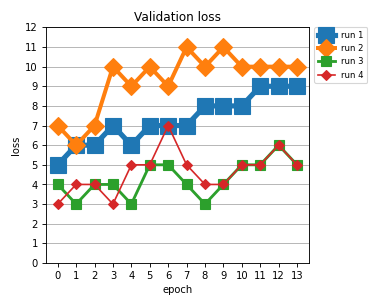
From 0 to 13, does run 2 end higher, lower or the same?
higher
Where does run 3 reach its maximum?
12
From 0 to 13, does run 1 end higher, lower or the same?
higher
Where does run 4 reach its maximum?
6
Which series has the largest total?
run 2
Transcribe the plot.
Title: Validation loss
x-axis: epoch, ticks 0 1 2 3 4 5 6 7 8 9 10 11 12 13
y-axis: loss, ticks 0 1 2 3 4 5 6 7 8 9 10 11 12
Legend: run 1, run 2, run 3, run 4
Values:
run 1: 5 6 6 7 6 7 7 7 8 8 8 9 9 9
run 2: 7 6 7 10 9 10 9 11 10 11 10 10 10 10
run 3: 4 3 4 4 3 5 5 4 3 4 5 5 6 5
run 4: 3 4 4 3 5 5 7 5 4 4 5 5 6 5
